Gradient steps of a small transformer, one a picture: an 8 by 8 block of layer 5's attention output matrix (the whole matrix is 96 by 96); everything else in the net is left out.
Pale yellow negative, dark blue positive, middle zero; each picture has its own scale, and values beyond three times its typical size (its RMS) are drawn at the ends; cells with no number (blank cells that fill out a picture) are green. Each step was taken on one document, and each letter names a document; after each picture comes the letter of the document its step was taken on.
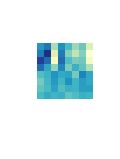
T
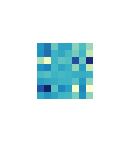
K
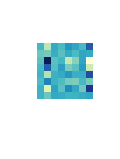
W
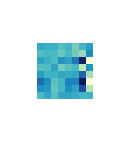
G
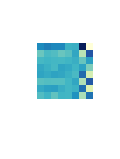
G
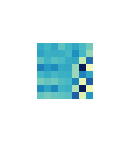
G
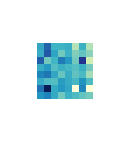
K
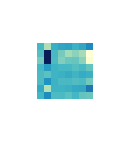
W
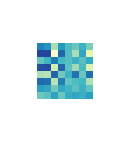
T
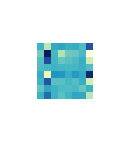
W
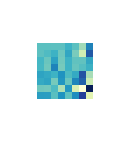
G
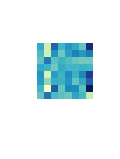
W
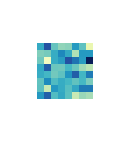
W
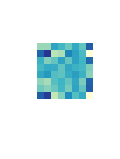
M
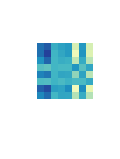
K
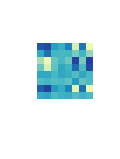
K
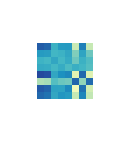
K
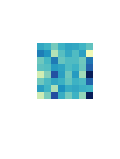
T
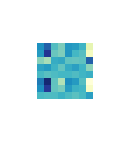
M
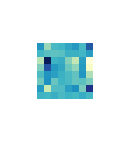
W
